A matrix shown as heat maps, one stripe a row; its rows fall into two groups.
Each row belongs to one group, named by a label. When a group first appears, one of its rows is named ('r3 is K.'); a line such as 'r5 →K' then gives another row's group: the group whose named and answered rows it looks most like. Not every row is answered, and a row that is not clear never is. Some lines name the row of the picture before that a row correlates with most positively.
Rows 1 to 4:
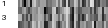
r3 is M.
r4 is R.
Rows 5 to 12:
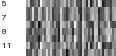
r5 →M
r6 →R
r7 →R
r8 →M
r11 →M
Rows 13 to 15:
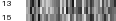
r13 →M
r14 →M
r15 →M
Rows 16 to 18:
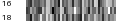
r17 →R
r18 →R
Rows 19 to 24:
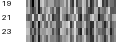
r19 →M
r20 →M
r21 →R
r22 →M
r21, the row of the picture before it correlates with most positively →18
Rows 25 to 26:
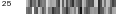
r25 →M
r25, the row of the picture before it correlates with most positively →20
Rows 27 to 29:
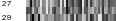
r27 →M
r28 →R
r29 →M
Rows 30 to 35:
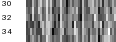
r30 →R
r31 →R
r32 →R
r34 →R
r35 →R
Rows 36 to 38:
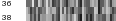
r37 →M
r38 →M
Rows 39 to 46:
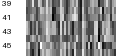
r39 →R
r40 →R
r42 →M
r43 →M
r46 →M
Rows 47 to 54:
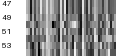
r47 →M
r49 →M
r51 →M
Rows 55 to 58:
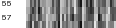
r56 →M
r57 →M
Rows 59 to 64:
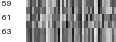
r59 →M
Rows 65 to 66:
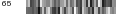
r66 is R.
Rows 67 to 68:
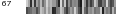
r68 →R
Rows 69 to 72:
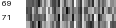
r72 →M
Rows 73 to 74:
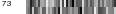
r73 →M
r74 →R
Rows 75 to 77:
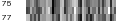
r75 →R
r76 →R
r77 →M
